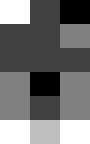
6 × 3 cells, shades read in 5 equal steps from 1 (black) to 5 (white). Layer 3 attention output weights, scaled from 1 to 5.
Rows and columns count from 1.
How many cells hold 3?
5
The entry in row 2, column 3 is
3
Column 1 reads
5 2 2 3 3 5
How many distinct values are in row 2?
2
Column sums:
20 13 17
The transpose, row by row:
5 2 2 3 3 5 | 2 2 2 1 2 4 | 1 3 2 3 3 5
